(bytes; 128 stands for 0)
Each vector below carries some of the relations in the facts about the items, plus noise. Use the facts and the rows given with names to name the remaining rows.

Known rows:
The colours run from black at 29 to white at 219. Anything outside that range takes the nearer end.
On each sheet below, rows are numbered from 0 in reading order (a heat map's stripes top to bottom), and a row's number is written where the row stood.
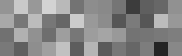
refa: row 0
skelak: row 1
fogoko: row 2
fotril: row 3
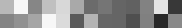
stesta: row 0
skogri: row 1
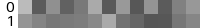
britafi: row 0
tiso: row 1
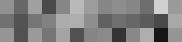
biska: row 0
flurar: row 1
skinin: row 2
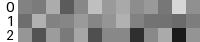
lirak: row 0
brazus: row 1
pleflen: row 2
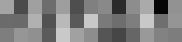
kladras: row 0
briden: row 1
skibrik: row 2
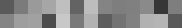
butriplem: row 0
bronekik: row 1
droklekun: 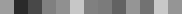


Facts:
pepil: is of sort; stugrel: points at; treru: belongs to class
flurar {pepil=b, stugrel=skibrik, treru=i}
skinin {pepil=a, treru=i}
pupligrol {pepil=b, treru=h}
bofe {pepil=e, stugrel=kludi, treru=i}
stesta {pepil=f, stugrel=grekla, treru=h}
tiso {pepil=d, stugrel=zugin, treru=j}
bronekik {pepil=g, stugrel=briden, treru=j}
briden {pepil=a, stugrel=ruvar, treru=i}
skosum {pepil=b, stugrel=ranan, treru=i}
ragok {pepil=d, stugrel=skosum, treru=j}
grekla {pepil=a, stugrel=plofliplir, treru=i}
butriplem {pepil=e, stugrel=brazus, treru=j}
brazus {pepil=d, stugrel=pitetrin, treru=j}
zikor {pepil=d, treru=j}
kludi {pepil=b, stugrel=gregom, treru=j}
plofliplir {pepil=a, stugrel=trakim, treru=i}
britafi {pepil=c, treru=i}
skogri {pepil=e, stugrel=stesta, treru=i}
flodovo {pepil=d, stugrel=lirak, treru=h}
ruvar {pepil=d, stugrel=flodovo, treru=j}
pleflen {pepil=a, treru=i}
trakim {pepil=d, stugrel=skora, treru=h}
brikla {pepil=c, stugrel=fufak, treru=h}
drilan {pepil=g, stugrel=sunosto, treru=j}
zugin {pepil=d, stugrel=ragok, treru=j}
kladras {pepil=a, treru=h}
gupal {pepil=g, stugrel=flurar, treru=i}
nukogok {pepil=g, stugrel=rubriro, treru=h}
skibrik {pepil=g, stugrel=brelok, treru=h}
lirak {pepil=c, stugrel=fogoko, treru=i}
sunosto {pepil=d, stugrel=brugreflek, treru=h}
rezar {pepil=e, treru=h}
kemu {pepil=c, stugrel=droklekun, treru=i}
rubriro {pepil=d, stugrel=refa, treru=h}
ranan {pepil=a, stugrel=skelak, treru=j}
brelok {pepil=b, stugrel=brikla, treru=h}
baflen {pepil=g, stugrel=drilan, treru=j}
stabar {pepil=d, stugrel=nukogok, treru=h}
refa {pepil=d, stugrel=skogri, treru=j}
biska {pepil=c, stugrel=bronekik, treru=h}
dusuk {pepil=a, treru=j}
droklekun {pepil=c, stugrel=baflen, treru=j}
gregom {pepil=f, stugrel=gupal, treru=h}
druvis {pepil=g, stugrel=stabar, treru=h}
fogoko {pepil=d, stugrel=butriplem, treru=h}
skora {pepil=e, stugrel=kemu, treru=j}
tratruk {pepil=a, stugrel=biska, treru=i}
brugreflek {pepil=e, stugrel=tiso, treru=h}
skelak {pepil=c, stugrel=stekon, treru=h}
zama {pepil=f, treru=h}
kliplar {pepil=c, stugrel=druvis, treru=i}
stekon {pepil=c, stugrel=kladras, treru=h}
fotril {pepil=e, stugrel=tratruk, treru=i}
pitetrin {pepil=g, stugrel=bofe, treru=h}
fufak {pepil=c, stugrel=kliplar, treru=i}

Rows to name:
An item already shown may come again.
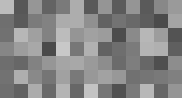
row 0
britafi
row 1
flurar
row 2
pitetrin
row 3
bronekik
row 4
kludi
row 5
fogoko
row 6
tratruk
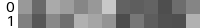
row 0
skosum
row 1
brelok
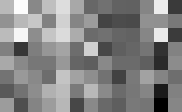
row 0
stesta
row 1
druvis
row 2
stesta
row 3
brugreflek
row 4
zikor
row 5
gupal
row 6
bofe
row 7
rezar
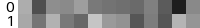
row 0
pupligrol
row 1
skelak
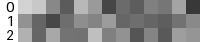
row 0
zama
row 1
sunosto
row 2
stekon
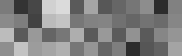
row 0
skora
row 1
trakim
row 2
britafi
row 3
stabar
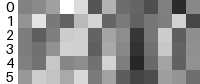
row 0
skogri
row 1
gregom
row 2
plofliplir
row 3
grekla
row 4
ranan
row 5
nukogok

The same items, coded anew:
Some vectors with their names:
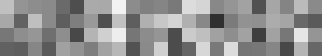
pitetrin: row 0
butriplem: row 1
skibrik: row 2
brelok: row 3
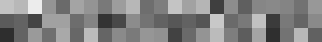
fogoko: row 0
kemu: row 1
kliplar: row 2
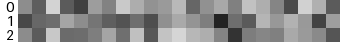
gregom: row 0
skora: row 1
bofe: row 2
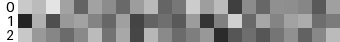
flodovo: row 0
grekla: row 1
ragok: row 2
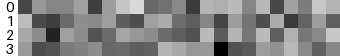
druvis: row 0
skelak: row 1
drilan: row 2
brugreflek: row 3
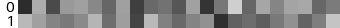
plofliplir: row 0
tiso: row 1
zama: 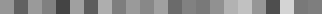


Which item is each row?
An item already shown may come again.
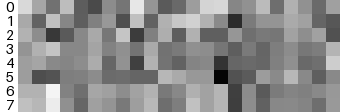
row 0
bronekik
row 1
butriplem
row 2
kladras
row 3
zikor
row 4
sunosto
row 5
brugreflek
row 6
brazus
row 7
fogoko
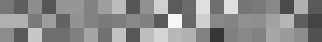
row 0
flurar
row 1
briden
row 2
bofe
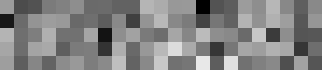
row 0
brugreflek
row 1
skogri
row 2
biska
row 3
fotril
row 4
kludi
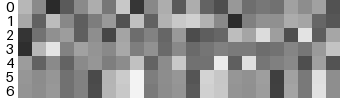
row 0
ranan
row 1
butriplem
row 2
stesta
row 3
stabar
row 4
kludi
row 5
gupal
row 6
gupal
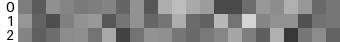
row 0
rezar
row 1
pupligrol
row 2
britafi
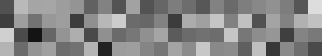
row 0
trakim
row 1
nukogok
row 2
skosum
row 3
lirak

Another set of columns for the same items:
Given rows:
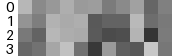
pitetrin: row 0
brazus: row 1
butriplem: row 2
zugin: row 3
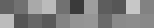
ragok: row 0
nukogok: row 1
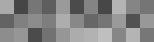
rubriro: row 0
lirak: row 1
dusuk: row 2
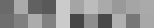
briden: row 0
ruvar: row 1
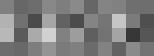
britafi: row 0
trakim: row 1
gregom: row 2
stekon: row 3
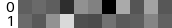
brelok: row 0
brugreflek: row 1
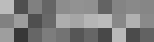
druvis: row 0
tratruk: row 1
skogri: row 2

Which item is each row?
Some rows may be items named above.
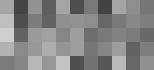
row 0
stabar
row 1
druvis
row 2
skibrik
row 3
pitetrin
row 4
fogoko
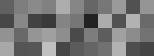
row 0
lirak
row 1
pupligrol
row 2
zikor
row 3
skora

